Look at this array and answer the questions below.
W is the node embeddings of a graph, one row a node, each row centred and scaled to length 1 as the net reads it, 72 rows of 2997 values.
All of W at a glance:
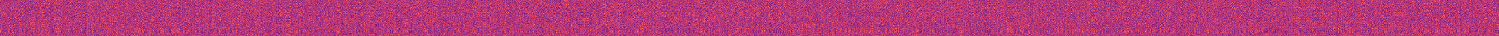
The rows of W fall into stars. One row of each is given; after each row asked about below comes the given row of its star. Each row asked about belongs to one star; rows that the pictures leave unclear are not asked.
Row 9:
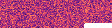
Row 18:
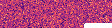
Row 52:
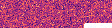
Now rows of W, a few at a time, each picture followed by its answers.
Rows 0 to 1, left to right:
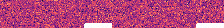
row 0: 18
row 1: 9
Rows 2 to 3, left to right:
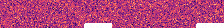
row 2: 18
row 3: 52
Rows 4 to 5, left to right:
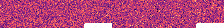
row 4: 9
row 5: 9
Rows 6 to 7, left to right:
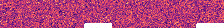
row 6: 18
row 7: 18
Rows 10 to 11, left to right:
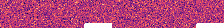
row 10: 52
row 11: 52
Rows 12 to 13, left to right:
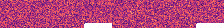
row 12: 18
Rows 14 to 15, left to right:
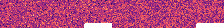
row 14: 9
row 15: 9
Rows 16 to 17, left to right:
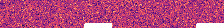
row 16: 9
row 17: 52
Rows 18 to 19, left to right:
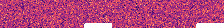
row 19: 52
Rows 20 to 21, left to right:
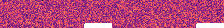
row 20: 18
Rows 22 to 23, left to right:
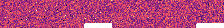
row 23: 9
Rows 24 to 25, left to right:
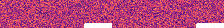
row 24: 52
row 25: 52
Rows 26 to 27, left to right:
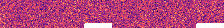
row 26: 9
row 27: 9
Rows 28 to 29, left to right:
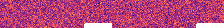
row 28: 9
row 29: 52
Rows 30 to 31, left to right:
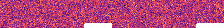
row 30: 52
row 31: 52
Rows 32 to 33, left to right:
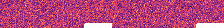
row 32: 9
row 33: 52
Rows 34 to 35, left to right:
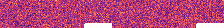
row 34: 18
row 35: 18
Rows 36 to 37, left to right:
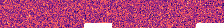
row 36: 9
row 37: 9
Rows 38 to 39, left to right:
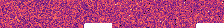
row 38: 18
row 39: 18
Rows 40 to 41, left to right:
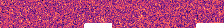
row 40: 18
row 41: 9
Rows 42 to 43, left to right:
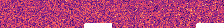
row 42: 9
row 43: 9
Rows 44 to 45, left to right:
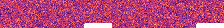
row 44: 52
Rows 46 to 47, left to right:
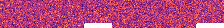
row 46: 18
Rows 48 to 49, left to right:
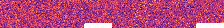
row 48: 52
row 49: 52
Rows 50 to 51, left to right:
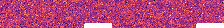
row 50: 52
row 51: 18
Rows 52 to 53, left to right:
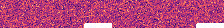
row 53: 18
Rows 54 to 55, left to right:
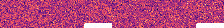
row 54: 52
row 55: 9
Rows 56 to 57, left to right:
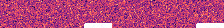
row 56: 18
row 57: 18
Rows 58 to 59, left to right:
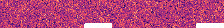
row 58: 18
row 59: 52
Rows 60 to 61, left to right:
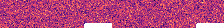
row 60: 18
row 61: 18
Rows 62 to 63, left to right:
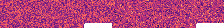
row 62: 18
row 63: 18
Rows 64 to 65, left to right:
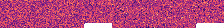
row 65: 18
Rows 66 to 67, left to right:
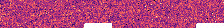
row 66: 9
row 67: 18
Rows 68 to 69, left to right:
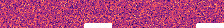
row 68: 52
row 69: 52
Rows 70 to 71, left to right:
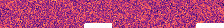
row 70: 18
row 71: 9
